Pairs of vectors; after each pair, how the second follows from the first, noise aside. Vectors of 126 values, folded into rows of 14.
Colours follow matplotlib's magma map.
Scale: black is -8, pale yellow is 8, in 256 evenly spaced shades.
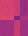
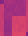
wrapped around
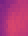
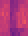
wrapped around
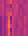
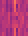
wrapped around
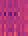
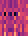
scaled up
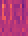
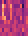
scaled up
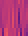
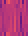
wrapped around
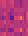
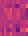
wrapped around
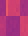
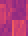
wrapped around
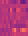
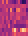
scaled up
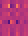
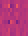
shrunk
